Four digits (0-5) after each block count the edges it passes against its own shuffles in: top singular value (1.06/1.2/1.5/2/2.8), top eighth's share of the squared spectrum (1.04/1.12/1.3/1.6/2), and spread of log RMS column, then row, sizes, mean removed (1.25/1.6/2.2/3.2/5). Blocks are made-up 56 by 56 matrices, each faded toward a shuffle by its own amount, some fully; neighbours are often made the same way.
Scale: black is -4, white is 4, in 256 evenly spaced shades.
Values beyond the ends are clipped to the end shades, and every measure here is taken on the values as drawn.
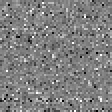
1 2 0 2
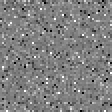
0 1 0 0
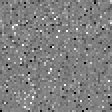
0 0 0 0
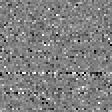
2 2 0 2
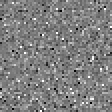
0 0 0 0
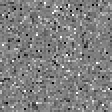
0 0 0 0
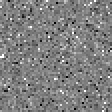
0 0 0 0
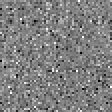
2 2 0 1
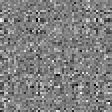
4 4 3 3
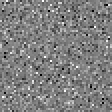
0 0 0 0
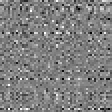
4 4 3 3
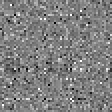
4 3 1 2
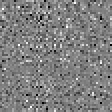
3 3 2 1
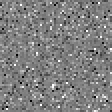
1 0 0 0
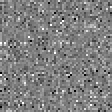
3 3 1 1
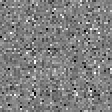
3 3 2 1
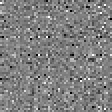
4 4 2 2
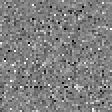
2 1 0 1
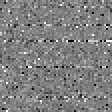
2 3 0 2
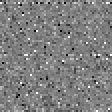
2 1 0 1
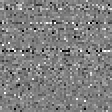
2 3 0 2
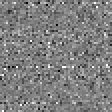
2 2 0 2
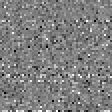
2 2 0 2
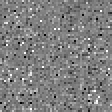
3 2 1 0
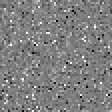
2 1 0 0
